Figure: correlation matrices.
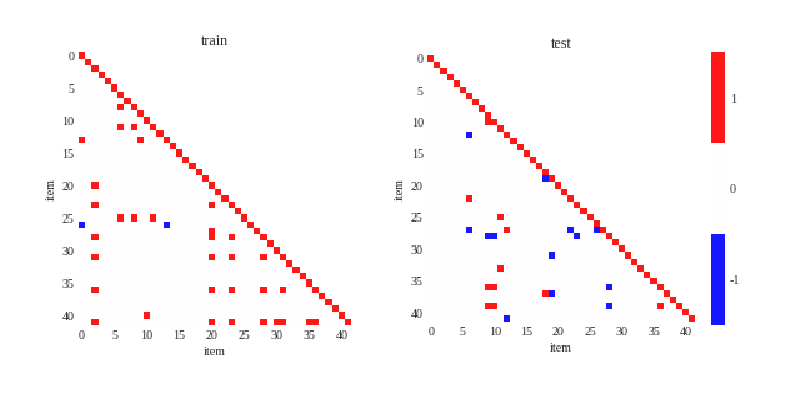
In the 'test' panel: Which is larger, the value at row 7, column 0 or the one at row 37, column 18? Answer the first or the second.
the second
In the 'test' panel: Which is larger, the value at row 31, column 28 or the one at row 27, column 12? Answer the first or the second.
the second
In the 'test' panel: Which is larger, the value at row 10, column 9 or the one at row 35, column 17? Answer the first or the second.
the first
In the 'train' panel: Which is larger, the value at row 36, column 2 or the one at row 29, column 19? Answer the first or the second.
the first
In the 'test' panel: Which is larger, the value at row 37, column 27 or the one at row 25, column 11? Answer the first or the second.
the second
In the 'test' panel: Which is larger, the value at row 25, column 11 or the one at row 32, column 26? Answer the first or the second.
the first
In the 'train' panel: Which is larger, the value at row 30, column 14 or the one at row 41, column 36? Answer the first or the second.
the second
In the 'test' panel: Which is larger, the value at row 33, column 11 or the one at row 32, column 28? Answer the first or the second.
the first
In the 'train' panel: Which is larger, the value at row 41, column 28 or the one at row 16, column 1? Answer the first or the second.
the first
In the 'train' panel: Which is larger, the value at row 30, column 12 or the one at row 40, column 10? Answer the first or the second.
the second
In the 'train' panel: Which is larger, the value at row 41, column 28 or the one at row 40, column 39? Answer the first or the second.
the first
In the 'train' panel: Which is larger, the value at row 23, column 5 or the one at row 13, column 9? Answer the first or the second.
the second
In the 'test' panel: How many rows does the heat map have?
42
